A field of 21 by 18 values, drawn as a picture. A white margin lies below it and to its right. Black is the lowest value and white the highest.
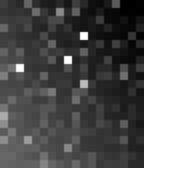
There is an overall slope up to the bottom left. The top right is the ninth with the lowest average. Neither half mirrors the other. The values are skewed, with a long tail toward high values. There are no regular stripes.
